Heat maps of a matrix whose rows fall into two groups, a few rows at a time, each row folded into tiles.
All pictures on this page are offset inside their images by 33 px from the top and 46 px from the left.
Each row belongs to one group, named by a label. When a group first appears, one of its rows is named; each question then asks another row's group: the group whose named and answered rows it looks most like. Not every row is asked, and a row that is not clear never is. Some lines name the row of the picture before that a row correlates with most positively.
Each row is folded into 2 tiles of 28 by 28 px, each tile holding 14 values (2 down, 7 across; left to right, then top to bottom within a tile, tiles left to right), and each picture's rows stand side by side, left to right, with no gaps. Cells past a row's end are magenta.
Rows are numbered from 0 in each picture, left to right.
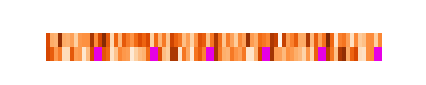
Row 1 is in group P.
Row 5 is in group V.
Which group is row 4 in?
P
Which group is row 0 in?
P
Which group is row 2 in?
V
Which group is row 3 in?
P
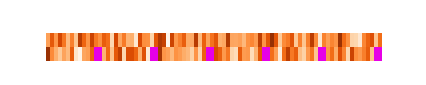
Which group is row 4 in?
V
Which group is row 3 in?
P
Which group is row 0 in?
P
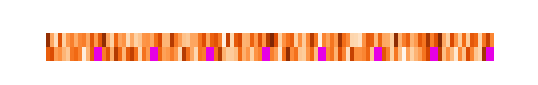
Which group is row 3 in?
P
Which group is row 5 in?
V
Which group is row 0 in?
P
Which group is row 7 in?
P
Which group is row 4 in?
V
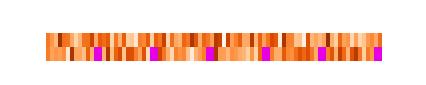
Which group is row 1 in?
V
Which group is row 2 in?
P
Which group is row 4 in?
V
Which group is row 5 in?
V
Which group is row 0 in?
V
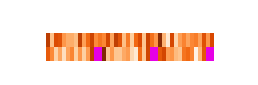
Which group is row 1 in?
P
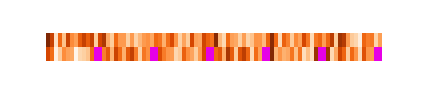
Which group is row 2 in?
P
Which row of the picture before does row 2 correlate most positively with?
0
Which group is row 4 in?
P
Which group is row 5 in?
V
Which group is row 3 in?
V
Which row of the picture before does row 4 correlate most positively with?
1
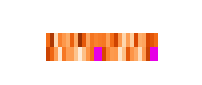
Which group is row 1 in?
P
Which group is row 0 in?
P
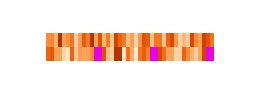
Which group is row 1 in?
V
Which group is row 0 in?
P
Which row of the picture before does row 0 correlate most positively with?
1
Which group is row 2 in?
P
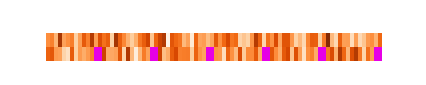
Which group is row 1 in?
V
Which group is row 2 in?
V
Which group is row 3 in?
V
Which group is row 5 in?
V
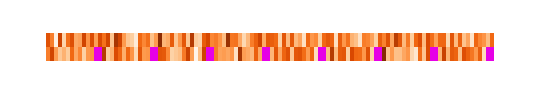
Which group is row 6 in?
P
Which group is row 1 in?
V
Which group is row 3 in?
V
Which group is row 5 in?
V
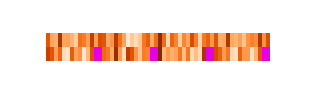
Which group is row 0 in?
P
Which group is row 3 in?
P
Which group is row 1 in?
V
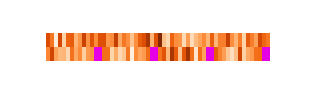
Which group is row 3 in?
P
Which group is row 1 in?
P
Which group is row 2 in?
V
